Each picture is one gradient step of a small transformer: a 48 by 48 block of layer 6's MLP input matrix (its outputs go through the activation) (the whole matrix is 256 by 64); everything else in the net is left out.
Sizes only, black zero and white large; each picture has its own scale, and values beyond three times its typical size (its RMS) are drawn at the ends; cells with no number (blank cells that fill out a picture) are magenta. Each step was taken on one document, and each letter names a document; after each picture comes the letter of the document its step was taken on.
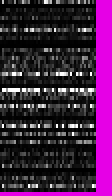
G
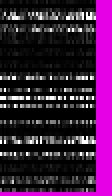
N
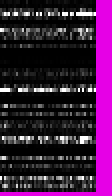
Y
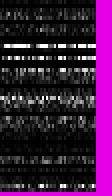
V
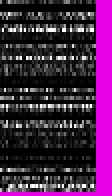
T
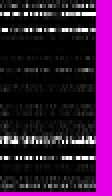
Y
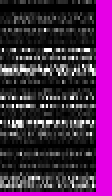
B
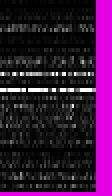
G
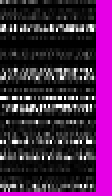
T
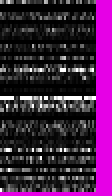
T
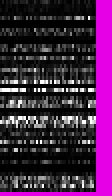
B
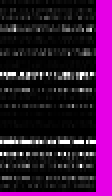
N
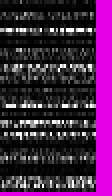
B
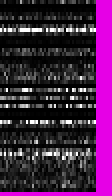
B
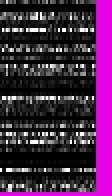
T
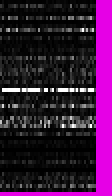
G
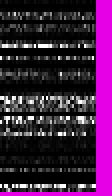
V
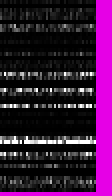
N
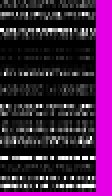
Y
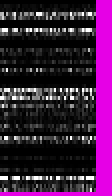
Y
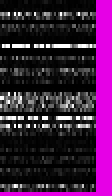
V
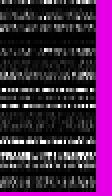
N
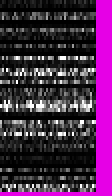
T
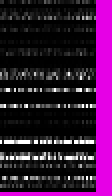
N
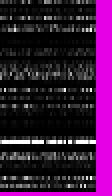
N
